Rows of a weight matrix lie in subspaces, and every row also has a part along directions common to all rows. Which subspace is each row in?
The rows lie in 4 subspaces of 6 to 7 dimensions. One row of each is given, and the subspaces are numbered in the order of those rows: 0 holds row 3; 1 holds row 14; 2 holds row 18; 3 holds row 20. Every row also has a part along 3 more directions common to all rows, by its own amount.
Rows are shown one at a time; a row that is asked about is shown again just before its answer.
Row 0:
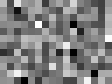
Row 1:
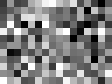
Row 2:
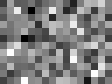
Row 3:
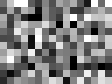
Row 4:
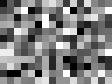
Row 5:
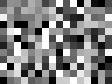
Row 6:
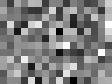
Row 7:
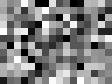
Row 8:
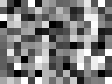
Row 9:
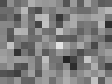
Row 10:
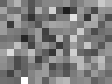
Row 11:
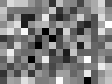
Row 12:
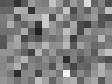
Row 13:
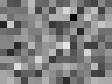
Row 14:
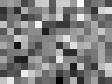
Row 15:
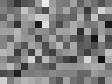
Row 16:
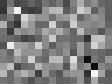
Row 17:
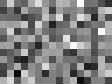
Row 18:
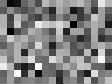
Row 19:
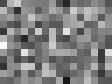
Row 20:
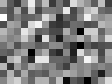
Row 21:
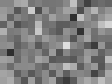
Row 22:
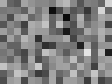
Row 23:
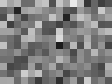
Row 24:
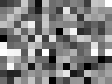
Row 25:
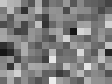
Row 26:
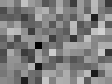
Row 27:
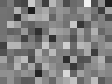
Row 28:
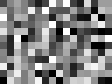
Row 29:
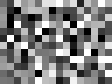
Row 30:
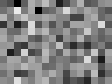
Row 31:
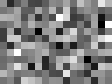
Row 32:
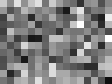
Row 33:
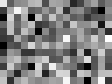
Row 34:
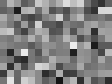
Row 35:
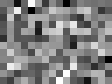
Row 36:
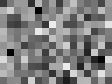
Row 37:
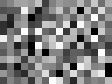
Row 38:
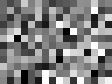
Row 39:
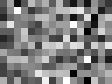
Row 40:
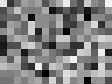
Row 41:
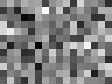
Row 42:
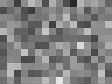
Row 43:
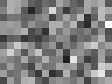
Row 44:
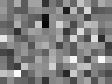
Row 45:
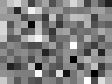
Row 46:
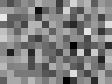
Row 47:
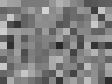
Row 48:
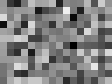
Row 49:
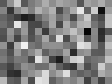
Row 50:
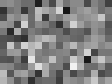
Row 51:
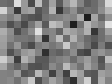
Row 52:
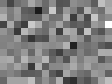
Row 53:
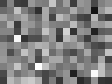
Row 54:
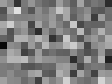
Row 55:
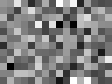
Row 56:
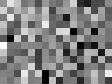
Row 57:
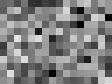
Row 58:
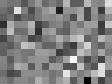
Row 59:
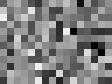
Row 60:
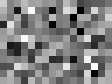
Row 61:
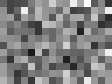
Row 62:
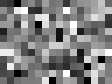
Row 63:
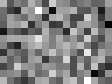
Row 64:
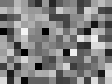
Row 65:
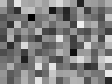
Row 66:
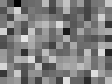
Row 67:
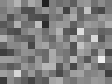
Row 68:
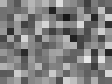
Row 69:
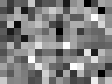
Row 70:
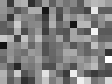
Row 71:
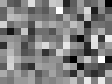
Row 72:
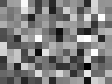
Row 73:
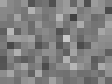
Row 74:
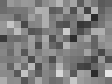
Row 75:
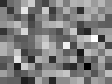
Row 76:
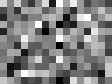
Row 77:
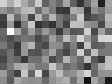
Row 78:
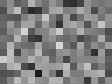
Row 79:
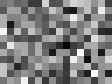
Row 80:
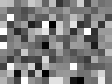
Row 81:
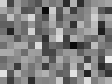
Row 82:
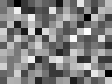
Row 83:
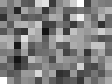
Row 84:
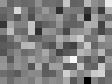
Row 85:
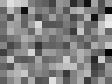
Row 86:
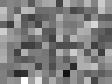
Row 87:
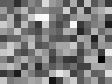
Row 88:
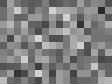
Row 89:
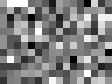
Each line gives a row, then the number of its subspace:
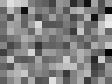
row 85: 0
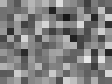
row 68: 2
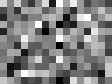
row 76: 1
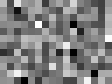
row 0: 3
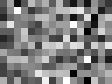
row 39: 2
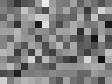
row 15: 0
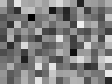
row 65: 2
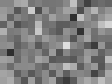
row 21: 3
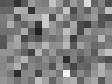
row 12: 0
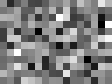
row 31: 0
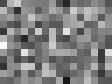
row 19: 2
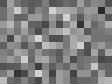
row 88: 2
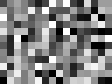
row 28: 1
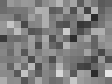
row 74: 0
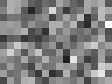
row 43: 3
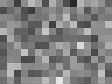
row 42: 1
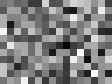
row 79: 3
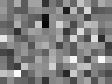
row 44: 0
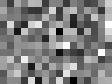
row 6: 3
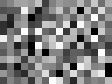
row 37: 0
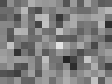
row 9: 0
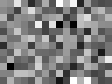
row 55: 1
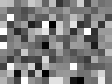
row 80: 1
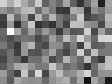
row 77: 2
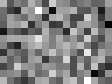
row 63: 3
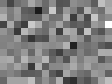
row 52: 3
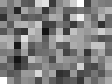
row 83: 1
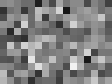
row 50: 3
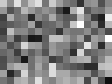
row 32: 2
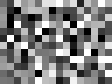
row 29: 2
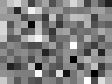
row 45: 2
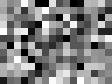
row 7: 1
